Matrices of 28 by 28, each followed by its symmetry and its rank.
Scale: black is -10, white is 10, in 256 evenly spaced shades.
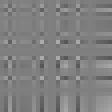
symmetric, rank one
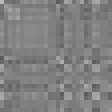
symmetric, rank three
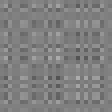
symmetric, rank one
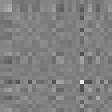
symmetric, rank three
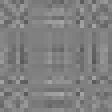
antisymmetric, rank two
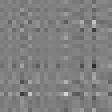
antisymmetric, rank two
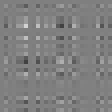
symmetric, rank one
